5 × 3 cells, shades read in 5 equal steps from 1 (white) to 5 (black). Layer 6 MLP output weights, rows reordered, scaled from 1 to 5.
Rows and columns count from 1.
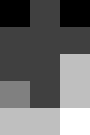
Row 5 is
2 2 1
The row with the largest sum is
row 1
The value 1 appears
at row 5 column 3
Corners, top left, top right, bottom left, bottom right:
5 5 2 1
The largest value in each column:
5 4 5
